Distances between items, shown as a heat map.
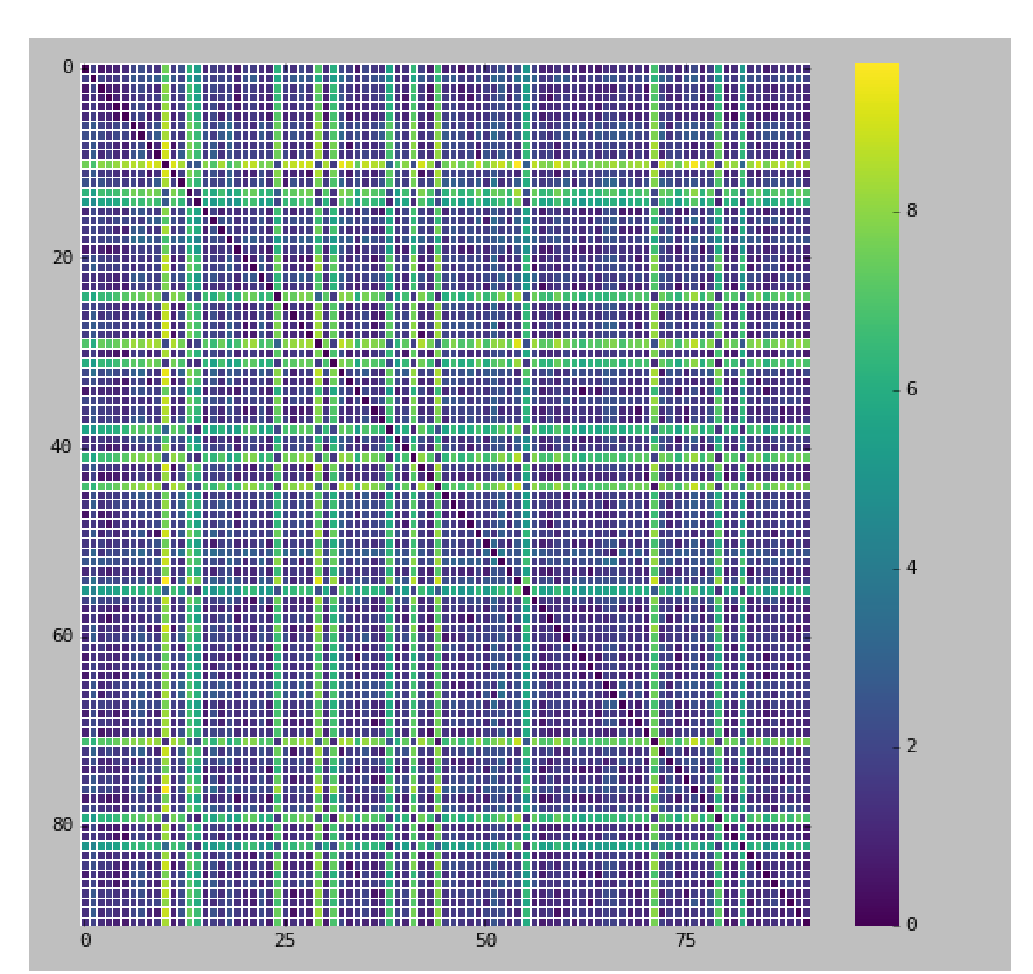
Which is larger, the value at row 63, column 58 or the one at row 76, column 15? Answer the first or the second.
the second
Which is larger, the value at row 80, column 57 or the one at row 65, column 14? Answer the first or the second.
the second
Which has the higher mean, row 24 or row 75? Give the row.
24
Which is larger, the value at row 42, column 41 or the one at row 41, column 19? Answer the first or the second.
the first
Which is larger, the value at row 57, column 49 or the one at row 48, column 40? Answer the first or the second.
the first
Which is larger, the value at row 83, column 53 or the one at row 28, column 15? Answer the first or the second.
the second
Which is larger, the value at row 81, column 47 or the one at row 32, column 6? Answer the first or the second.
the second
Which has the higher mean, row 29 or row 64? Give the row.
29
